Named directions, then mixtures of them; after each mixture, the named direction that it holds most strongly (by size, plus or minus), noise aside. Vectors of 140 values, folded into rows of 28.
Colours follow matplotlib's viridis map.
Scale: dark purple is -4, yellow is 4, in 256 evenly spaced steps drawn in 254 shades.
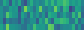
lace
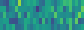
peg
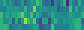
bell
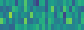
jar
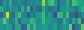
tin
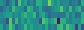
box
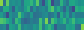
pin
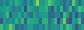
jar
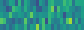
jar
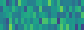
box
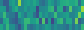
peg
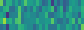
lace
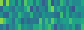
pin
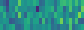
peg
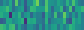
jar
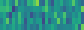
jar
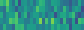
peg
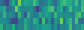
peg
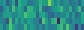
box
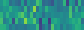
bell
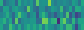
box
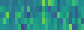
tin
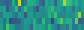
peg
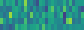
jar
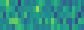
peg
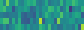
box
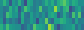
lace
